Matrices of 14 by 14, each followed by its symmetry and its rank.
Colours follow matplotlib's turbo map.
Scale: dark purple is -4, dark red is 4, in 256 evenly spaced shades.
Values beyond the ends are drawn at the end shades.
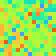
antisymmetric, full rank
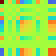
symmetric, rank one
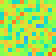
symmetric, full rank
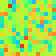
neither, full rank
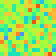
antisymmetric, full rank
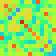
symmetric, full rank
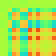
symmetric, rank one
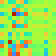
neither, rank two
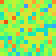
neither, full rank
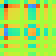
symmetric, rank one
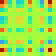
symmetric, rank one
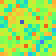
symmetric, full rank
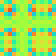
symmetric, rank one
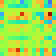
neither, rank two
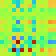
neither, rank two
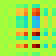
neither, rank one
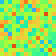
symmetric, full rank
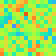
antisymmetric, full rank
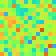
antisymmetric, full rank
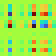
neither, rank one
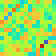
antisymmetric, full rank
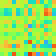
neither, rank two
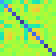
symmetric, full rank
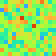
neither, full rank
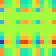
neither, rank one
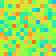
neither, full rank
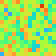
neither, full rank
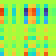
neither, rank one
